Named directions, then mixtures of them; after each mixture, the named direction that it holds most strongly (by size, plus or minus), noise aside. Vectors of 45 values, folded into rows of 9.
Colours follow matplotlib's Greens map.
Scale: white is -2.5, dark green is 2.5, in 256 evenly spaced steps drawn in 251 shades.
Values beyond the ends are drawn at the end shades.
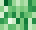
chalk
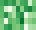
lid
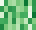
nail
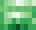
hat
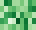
chalk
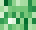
chalk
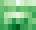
hat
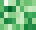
lid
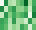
nail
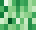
chalk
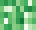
lid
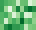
lid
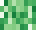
nail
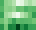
hat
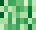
nail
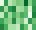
nail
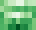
hat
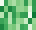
nail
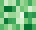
lid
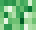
lid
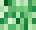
chalk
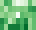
hat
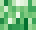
chalk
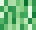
nail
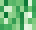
lid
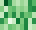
chalk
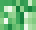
lid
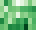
hat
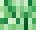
chalk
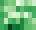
hat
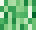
nail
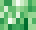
chalk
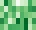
chalk
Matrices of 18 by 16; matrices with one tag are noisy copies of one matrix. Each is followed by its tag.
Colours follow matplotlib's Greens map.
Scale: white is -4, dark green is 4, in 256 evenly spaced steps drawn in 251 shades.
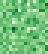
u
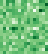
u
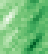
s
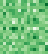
u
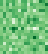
u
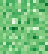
u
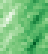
s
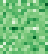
u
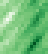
s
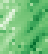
s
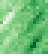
s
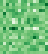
u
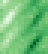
s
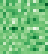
u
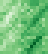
s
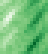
s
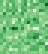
u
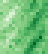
s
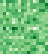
u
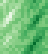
s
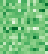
u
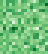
u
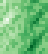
s
